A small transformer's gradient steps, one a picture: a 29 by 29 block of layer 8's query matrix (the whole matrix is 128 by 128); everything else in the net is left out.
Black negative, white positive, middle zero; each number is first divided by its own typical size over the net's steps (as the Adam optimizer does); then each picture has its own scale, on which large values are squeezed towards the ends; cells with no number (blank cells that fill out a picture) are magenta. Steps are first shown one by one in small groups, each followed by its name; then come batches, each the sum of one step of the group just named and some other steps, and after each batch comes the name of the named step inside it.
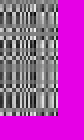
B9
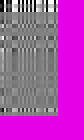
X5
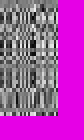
B9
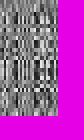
B9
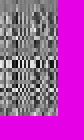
B9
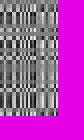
B9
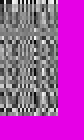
X5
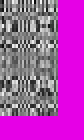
X5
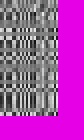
B9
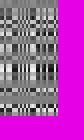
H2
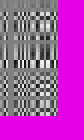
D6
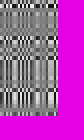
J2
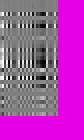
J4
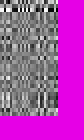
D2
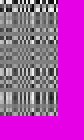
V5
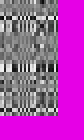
H2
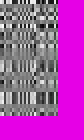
V5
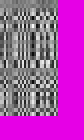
D6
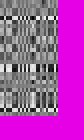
H2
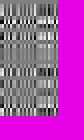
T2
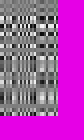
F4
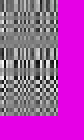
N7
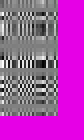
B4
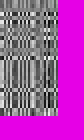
N7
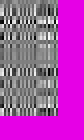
T2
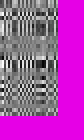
B4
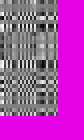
B4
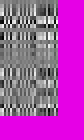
T2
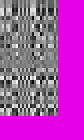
F4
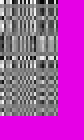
F4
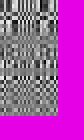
N7
